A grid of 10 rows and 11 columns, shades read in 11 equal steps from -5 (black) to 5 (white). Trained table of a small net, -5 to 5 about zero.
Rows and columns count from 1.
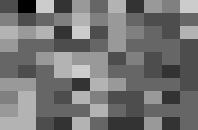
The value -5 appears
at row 1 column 2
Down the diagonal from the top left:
-2 -2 2 -2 1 1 1 -2 -1 -3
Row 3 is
2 1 2 -3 3 -2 1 0 -1 -2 2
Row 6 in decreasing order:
3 2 1 -1 -1 -1 -1 -2 -2 -2 -3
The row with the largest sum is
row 3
